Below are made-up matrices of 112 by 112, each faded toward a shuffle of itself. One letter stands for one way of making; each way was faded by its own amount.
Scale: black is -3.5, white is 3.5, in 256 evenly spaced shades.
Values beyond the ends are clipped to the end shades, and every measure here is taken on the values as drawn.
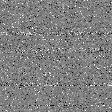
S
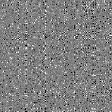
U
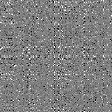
U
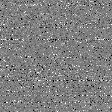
S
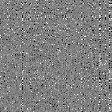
U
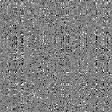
U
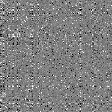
U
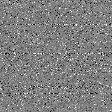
S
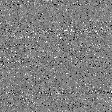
S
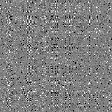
U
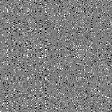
U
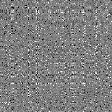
U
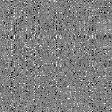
U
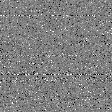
S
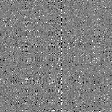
U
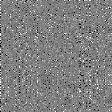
U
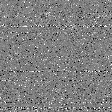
S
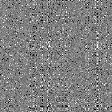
U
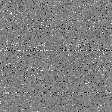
S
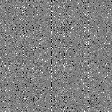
U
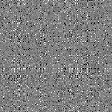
U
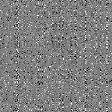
U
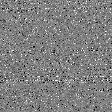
S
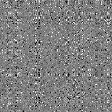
U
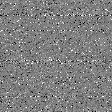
S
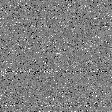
S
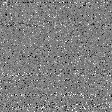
S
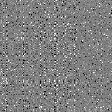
U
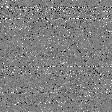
S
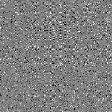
U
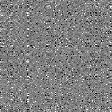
U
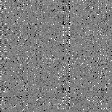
U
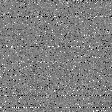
S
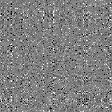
U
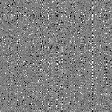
U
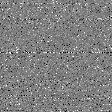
S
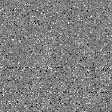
S
